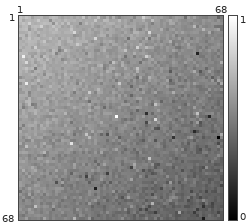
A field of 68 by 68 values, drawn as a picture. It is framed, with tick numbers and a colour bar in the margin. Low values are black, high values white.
Ninth with the highest average: top left. Stripes: none. Slope: up to the top left. Mirror symmetry: none. Odd rows or columns: none. Ninth with the lowest average: bottom right.
